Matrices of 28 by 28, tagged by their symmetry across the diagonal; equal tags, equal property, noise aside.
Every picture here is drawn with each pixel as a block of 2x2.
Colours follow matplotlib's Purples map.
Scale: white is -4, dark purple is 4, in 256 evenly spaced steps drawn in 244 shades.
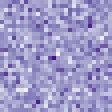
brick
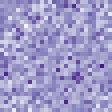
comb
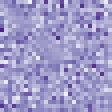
brick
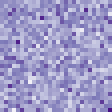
comb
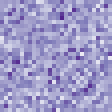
comb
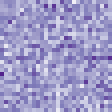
brick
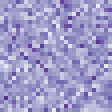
brick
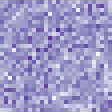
comb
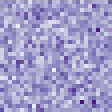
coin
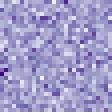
coin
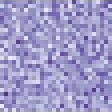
coin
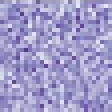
coin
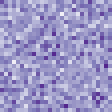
comb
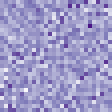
brick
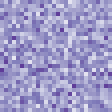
brick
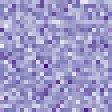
coin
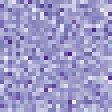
coin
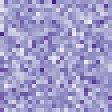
coin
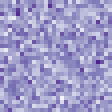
brick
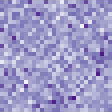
comb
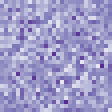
comb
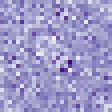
comb
